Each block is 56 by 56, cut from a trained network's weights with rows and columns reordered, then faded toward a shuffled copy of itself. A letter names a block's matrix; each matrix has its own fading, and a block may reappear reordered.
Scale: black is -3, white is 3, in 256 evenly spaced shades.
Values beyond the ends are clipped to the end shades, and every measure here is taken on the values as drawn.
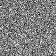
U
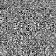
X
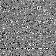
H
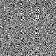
X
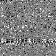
H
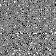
H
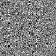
X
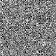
X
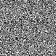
U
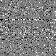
H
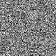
X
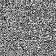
U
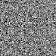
X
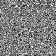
U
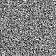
U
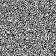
U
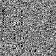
X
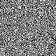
X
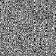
X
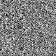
X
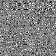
H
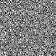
X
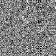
X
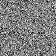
U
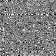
H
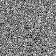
U
